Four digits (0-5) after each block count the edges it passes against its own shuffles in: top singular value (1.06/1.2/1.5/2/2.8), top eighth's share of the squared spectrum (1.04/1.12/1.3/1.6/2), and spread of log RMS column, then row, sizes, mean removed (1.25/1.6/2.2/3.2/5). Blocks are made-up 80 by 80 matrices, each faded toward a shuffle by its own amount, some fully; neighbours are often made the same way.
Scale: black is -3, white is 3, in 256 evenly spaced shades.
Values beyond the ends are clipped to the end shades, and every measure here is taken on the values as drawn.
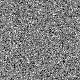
0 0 0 0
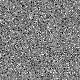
0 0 0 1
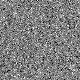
0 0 0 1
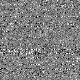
1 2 0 3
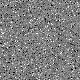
1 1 0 0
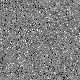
0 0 0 0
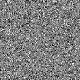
3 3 1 1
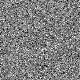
2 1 0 0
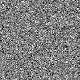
3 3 1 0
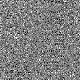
3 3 1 2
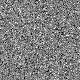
0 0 0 0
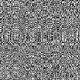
4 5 3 3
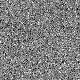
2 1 0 0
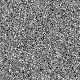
1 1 0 0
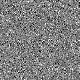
3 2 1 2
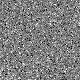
0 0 0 0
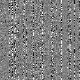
2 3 4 0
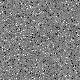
0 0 0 0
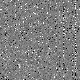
2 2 2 0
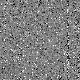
1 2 2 0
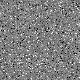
1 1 1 1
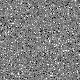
1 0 0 0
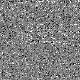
1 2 2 2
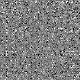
2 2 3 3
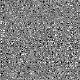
1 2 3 3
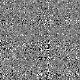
2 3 3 3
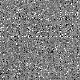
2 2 2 2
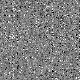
1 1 2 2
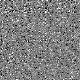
1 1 2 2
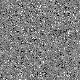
1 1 2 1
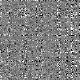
2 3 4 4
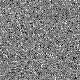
3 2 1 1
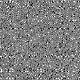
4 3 0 2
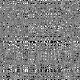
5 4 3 3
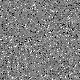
2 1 0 0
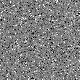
2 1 0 0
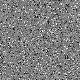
2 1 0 0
